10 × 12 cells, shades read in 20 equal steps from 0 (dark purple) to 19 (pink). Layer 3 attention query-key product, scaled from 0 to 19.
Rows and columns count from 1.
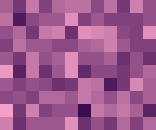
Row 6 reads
18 3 14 5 10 17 4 8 8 6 9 12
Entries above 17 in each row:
0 0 0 0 0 1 0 0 1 0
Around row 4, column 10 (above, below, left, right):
8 5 15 7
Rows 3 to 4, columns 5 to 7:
15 5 17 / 8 8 11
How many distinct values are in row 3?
10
